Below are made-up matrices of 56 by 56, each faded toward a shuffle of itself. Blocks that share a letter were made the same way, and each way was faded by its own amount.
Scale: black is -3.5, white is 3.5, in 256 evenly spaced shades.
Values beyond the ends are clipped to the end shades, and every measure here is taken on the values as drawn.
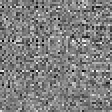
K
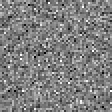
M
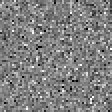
M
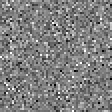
M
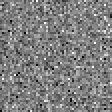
M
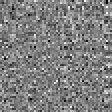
K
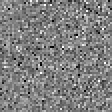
M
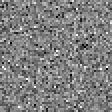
M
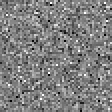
M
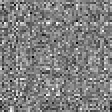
K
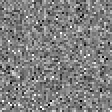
M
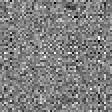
K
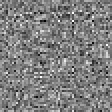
K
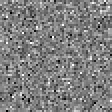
M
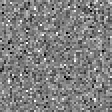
M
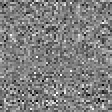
K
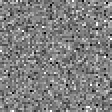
M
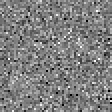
M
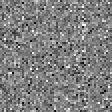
M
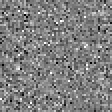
M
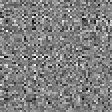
K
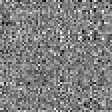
K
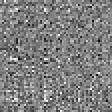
K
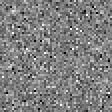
M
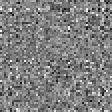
K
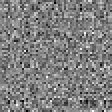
K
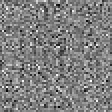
K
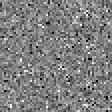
M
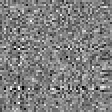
K
